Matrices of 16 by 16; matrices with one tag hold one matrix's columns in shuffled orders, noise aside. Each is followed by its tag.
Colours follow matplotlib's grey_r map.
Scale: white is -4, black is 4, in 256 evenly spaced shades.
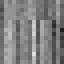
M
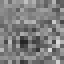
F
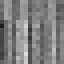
M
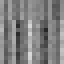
M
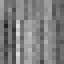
M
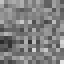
F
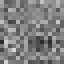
F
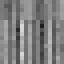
M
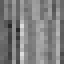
M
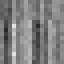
M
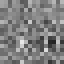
F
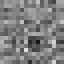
F
